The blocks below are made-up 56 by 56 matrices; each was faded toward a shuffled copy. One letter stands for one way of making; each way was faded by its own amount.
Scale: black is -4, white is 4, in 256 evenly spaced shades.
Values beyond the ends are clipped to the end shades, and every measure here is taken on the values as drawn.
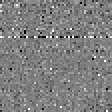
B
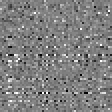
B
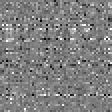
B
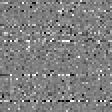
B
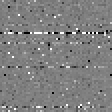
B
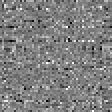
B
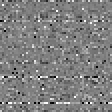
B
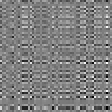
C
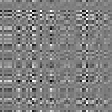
C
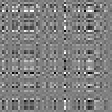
C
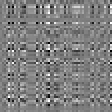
C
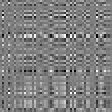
C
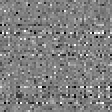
B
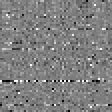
B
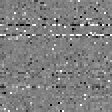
B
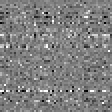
B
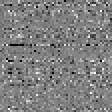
B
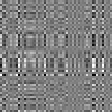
C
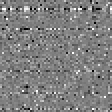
B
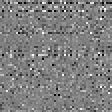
B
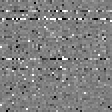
B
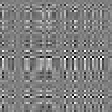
C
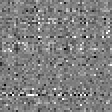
B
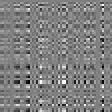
C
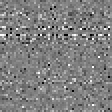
B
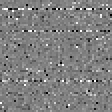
B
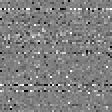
B
